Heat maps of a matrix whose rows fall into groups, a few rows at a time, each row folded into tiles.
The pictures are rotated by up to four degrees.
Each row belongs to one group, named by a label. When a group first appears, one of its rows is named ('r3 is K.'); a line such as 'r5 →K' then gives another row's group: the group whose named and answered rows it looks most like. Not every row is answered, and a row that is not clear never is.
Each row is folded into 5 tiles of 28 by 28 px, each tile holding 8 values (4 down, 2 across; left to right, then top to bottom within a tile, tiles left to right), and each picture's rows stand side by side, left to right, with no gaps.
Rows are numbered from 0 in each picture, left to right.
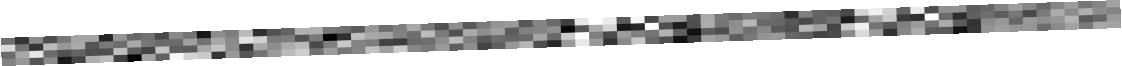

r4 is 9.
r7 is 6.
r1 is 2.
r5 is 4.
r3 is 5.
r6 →9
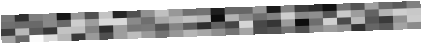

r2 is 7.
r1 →4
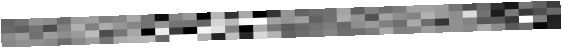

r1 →2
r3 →4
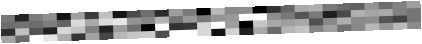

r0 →2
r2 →6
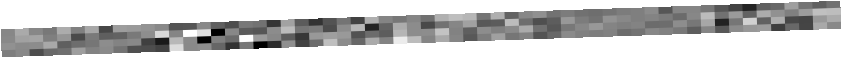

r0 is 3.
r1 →4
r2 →7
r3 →9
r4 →5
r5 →7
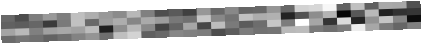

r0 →6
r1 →7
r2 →9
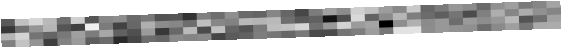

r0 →9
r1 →7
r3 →6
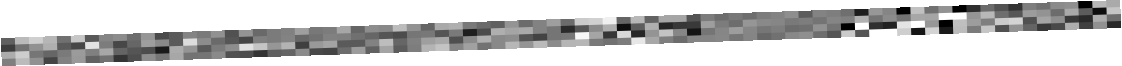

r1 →4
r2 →3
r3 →6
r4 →9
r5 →5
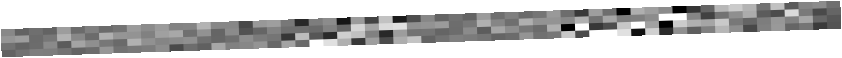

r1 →3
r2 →2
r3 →7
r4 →2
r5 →9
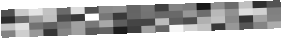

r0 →9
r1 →2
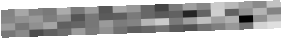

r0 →3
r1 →6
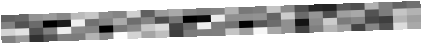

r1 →6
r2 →7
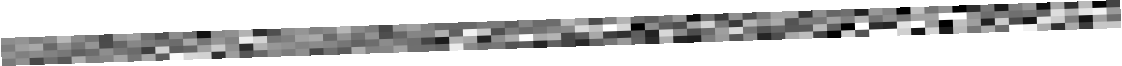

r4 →4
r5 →5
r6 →2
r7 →2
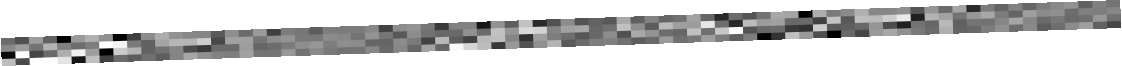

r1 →4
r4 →7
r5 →5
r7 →5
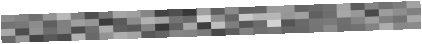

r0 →3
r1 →7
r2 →7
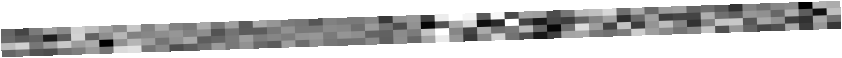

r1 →3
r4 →9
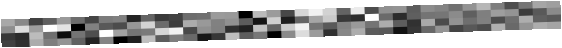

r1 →5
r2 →9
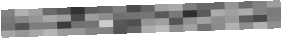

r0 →4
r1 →6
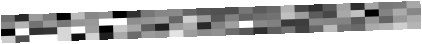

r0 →2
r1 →4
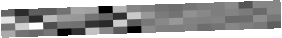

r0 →5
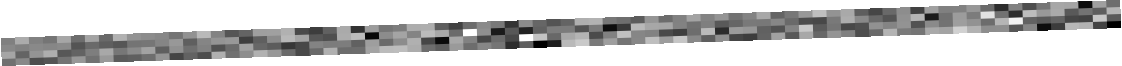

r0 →3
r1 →3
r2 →7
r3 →4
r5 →3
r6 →7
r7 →5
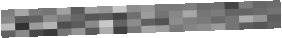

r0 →3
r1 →4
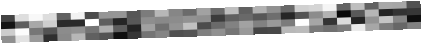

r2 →9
